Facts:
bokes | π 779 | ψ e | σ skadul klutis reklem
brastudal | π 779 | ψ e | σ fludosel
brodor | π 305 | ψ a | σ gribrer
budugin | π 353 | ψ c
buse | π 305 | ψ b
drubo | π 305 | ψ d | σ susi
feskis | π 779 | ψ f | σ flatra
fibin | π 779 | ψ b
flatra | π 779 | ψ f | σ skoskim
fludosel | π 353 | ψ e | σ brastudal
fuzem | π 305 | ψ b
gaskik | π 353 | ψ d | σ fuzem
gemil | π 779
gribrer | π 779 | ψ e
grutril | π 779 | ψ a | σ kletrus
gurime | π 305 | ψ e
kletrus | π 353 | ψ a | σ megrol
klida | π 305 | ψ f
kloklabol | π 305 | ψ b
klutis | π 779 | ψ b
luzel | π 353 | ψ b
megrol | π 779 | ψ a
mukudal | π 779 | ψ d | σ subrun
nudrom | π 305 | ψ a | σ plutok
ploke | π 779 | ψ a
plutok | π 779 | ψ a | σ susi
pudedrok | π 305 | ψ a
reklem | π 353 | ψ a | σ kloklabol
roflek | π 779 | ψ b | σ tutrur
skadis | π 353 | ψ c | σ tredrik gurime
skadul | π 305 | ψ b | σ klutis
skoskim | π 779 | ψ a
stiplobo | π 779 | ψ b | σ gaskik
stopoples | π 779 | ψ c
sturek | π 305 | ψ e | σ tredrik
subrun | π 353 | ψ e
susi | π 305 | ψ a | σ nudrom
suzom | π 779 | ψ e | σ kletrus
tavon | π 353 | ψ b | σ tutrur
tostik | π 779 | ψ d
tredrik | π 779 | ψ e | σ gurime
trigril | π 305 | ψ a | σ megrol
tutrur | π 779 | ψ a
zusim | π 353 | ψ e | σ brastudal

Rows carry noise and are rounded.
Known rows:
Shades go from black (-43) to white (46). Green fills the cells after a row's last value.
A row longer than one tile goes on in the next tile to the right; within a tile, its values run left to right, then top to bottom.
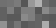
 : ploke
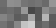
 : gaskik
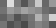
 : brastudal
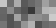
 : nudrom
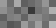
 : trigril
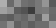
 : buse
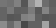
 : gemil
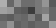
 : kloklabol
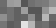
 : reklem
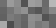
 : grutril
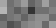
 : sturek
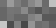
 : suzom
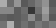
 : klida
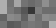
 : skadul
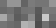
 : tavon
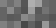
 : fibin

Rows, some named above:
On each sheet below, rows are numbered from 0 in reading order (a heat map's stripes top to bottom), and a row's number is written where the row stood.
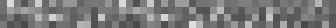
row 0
brastudal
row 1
tavon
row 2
brastudal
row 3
reklem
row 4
budugin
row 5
gribrer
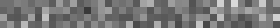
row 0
budugin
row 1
pudedrok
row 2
tostik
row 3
plutok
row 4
brastudal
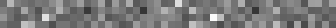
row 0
zusim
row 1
gurime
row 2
brodor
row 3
fludosel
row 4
trigril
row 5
mukudal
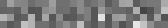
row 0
skadis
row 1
subrun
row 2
kletrus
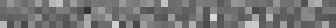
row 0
bokes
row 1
drubo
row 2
tredrik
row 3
luzel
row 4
gaskik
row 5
megrol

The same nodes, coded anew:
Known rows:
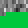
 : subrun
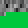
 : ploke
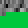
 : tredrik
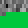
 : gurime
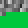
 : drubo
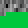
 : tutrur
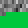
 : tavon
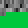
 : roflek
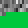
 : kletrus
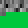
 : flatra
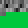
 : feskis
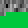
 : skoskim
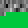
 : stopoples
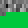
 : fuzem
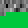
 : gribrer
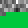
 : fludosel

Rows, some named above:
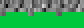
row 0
grutril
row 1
plutok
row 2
brodor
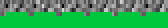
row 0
megrol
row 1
klida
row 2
brastudal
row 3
trigril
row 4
drubo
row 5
sturek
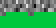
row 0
zusim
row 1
klida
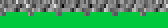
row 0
zusim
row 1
skadis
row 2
grutril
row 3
skadul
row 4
brodor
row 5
reklem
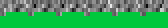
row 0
budugin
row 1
gemil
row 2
stopoples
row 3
gaskik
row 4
luzel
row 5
trigril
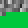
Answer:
drubo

